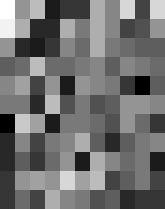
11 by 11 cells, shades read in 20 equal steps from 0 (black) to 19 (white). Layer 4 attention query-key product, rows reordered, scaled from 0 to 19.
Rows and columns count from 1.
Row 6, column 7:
6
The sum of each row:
114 104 82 98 81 95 84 86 77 106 73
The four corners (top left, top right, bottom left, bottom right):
19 16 4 4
